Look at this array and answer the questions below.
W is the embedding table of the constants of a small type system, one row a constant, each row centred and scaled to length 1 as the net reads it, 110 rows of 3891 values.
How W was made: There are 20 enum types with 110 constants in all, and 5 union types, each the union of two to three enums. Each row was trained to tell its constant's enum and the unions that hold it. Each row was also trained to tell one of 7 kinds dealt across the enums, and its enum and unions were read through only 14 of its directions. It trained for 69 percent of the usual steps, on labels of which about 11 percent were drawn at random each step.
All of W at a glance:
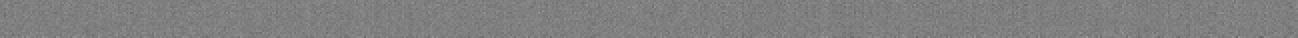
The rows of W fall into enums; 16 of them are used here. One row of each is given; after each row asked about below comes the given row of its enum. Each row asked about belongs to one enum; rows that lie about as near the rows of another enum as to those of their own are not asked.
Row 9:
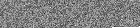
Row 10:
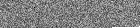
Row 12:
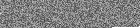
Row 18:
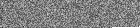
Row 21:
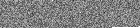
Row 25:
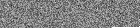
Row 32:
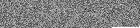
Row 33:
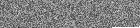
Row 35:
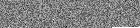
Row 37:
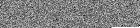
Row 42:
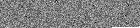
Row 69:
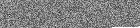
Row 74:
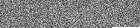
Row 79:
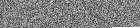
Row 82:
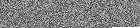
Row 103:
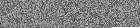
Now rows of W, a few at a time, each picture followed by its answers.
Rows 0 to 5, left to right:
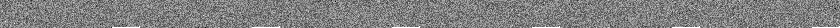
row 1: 33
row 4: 74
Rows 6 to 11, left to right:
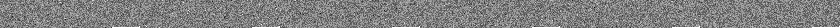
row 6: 42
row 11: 103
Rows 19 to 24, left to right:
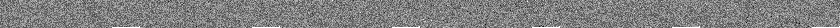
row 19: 79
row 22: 9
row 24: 32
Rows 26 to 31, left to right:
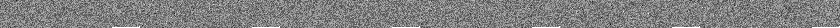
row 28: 103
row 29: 12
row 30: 74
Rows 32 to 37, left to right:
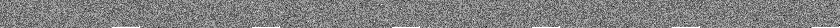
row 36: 37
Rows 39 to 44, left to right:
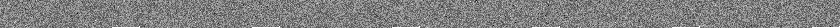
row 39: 79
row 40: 79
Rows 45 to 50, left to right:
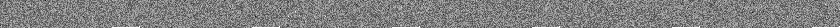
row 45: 37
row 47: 103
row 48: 12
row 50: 9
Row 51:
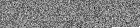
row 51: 37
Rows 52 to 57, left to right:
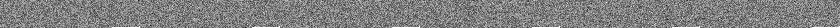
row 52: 25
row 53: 12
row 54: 25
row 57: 33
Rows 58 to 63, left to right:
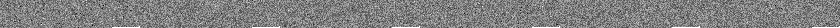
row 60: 69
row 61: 21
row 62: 69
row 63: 10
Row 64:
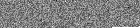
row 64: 35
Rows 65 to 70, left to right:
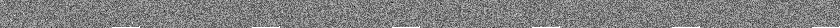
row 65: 103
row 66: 25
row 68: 82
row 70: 32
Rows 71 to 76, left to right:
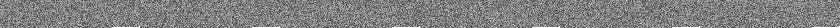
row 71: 69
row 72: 82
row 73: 12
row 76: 33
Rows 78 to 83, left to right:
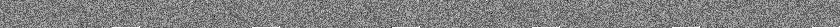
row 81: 79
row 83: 9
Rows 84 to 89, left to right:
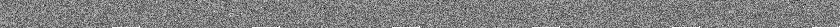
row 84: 10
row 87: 21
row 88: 25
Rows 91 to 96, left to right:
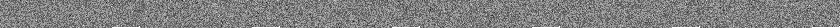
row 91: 12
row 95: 103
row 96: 33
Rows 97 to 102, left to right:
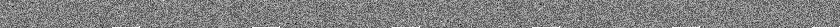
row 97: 10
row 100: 79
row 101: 21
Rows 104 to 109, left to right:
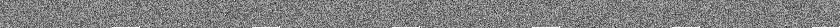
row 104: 33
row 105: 18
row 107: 37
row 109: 25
